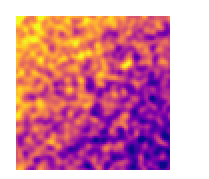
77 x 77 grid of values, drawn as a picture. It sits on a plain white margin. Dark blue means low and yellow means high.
There is an overall slope up to the top left. No regular stripes run through it. No single row or column stands out from its neighbours. The halves do not mirror each other. The texture is blotchy. No lone cell stands out from its neighbours. The top left is the ninth with the highest average. The bottom right is the ninth with the lowest average.
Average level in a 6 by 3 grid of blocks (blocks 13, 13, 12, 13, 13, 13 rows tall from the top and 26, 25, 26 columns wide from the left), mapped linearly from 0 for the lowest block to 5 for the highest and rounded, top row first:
5 4 3 / 5 4 3 / 4 3 1 / 4 2 1 / 2 1 0 / 2 1 0
